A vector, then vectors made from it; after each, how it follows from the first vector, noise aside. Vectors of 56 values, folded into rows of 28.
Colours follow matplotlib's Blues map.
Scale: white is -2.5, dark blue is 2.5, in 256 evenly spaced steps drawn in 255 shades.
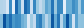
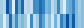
sign-scrambled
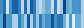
sign-scrambled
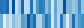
negated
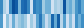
sign-scrambled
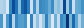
sign-scrambled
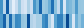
sign-scrambled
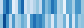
sign-scrambled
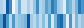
sign-scrambled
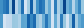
negated
